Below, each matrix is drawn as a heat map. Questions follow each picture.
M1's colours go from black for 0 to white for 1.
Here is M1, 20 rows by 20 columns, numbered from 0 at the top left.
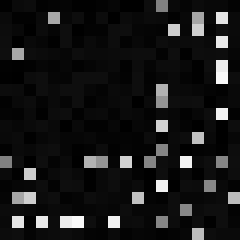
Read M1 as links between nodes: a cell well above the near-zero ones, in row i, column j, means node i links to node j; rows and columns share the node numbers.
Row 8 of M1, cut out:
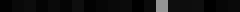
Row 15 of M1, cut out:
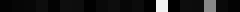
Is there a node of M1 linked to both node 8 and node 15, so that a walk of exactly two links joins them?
yes
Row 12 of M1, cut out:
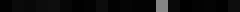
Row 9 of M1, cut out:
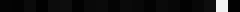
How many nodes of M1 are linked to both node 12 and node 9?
0
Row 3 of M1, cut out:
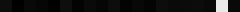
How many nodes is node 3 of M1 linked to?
1
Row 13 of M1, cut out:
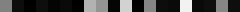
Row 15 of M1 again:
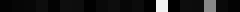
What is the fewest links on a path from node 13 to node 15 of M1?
1
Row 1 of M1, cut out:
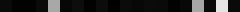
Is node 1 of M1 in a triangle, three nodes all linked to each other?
no
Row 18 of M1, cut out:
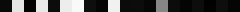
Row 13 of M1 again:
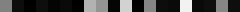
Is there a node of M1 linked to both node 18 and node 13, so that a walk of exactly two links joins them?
no
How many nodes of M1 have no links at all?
0
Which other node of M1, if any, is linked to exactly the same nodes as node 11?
node 19
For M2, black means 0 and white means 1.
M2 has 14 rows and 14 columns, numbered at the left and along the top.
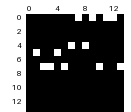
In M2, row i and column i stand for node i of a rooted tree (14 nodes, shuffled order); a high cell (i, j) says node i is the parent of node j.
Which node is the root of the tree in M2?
0
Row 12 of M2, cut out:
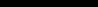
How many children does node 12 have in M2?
0
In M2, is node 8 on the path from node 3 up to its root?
no
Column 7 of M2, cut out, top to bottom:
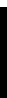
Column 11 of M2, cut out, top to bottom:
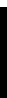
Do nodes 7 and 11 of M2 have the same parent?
yes
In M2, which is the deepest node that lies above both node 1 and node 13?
7
